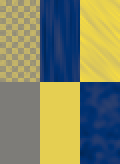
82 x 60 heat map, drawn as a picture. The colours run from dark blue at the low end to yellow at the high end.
The table splits into 2 rows of 3 panels. Panel 1,1: high, checkered. Panel 1,2: very low, streaked downward, faint in contrast. Panel 1,3: very high, slanting down to the right, faint in contrast. Panel 2,1: middling, flat. Panel 2,2: very high, flat. Panel 2,3: very low, blotchy, faint in contrast.
